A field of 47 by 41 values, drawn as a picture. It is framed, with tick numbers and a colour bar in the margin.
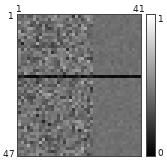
Seam: vertical, 60% of the way across, the right part calmer. Odd lines: row 21. Histogram: skewed, a long tail of low values.
